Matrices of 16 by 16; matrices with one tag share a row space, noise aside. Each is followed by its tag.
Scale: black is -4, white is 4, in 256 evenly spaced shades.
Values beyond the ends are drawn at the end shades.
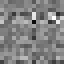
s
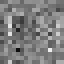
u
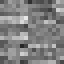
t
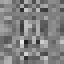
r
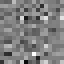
r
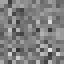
u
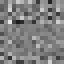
u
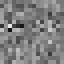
u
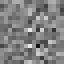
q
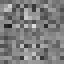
r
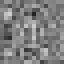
r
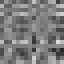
s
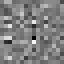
r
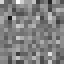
u
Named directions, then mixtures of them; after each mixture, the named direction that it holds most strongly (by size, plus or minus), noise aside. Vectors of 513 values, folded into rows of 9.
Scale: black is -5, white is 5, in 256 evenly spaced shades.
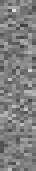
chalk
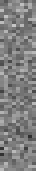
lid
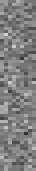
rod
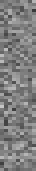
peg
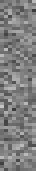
peg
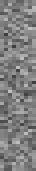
rod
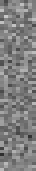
lid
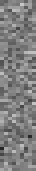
lid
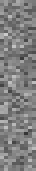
rod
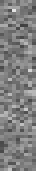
chalk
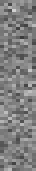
chalk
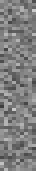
peg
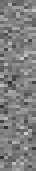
rod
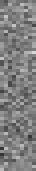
lid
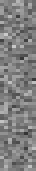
rod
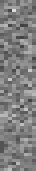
chalk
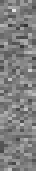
chalk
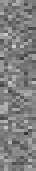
rod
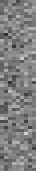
rod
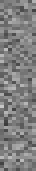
peg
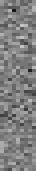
chalk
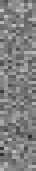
lid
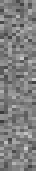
lid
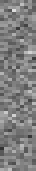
chalk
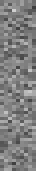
chalk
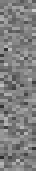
peg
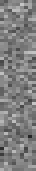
lid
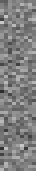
lid
